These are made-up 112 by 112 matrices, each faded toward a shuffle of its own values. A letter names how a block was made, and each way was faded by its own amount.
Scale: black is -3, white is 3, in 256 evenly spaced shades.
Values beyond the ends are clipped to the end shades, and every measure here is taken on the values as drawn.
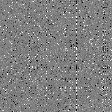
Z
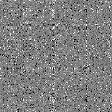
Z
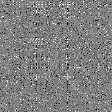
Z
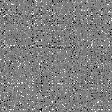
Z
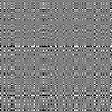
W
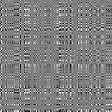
W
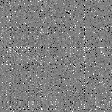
Z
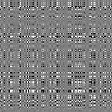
W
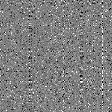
Z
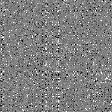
Z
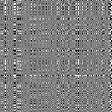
W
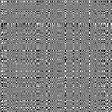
W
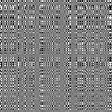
W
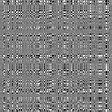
W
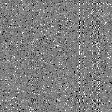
Z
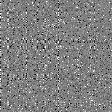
Z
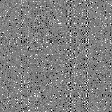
Z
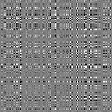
W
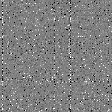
Z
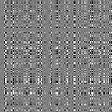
W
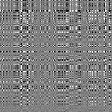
W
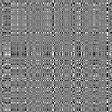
W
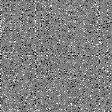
Z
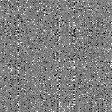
Z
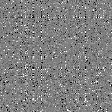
Z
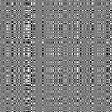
W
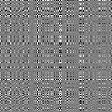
W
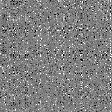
Z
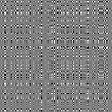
W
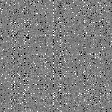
Z
